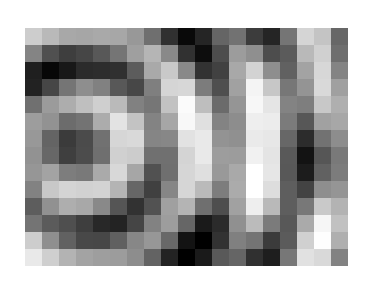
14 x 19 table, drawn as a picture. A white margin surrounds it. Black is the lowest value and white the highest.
Concentric rings centre on the middle left. The bottom middle is the ninth with the lowest average. The field is mottled with small blotches. No overall slope runs across the table.
